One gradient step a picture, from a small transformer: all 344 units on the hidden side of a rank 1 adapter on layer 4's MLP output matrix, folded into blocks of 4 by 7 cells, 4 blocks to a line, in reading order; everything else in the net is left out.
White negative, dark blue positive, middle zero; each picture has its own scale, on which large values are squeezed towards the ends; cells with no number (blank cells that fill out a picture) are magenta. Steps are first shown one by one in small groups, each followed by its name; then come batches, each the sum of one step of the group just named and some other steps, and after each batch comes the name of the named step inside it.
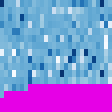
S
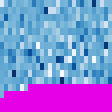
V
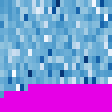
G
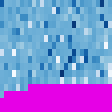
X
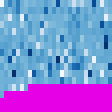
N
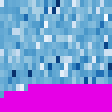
G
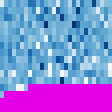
V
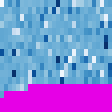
G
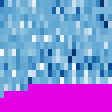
S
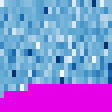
V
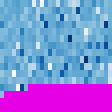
S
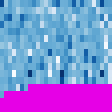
G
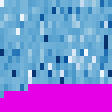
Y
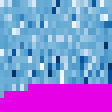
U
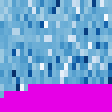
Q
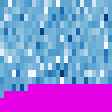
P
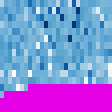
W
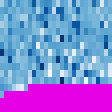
W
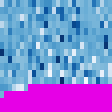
W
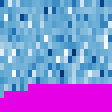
Y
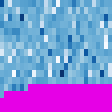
P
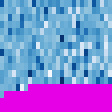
Q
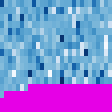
U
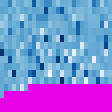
Y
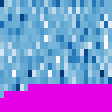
Q
